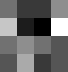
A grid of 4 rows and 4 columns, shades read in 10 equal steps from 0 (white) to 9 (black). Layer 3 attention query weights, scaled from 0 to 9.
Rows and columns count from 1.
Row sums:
23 19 20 22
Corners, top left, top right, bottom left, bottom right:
5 4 6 6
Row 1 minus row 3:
0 3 2 -2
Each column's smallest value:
2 3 5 0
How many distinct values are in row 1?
3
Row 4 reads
6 3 7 6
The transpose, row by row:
5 2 5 6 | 7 8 4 3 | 7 9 5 7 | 4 0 6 6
